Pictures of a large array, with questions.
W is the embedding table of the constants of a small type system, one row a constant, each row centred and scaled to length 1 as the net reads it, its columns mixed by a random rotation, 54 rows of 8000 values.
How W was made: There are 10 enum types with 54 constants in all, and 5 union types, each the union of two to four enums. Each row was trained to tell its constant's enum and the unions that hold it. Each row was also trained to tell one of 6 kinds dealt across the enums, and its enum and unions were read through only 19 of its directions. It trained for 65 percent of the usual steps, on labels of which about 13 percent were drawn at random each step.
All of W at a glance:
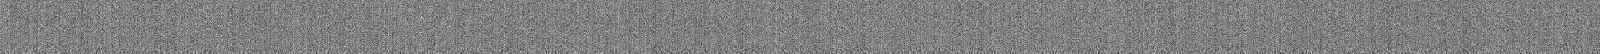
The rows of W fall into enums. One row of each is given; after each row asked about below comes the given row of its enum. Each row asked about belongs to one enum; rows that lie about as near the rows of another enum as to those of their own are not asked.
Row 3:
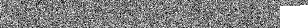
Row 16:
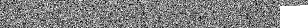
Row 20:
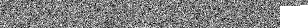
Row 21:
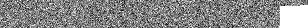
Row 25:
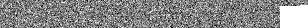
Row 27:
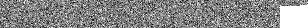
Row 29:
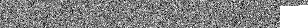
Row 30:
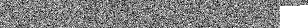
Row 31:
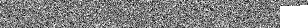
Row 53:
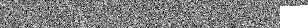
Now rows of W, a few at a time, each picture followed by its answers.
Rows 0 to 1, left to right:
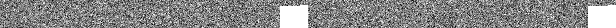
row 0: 27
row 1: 16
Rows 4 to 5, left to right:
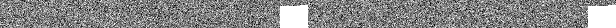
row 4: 53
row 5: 30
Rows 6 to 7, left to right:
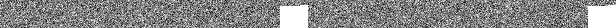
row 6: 20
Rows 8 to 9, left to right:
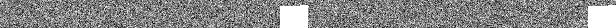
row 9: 31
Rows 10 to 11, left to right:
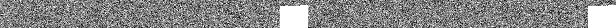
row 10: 21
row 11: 3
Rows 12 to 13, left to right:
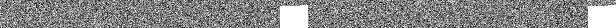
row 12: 31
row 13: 16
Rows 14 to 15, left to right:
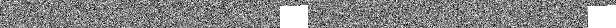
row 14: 53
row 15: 30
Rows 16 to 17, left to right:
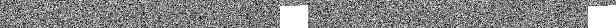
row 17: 16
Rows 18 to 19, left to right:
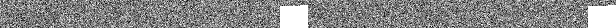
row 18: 3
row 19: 30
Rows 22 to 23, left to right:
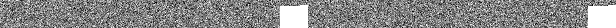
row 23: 21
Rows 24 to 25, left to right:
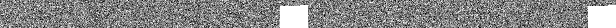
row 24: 21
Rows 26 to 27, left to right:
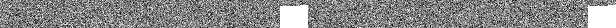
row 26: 3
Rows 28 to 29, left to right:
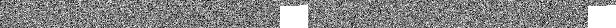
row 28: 16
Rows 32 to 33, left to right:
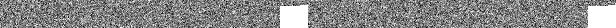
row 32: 25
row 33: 30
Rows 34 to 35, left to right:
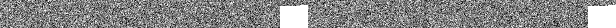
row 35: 20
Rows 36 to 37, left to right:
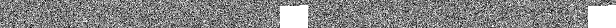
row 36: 53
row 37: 3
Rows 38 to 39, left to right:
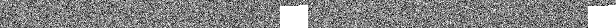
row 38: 29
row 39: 25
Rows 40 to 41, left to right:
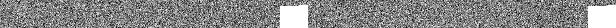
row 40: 29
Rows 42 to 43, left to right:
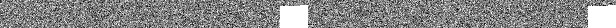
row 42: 21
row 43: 20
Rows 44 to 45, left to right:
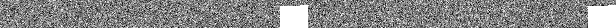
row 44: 30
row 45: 25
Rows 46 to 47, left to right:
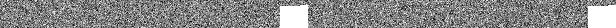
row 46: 27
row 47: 25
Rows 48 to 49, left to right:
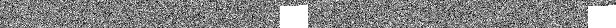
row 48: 29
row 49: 53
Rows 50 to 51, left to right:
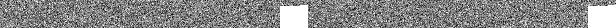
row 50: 25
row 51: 27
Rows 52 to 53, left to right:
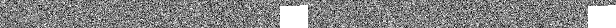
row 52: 27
